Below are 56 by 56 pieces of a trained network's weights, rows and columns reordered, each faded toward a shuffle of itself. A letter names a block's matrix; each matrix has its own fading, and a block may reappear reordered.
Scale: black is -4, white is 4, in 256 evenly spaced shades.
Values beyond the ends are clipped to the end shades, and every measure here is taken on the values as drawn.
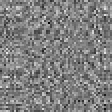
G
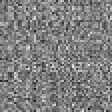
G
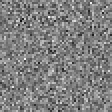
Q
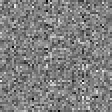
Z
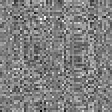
G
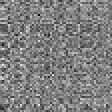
G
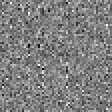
Z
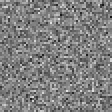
Q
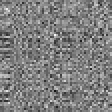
G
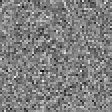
Q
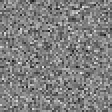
Q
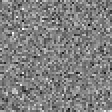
Q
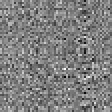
G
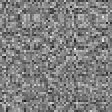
G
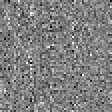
Z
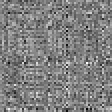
G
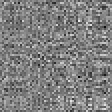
G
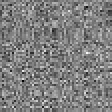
G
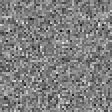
Q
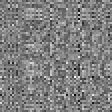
G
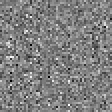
Z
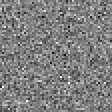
Q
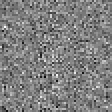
Z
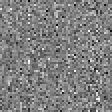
Z
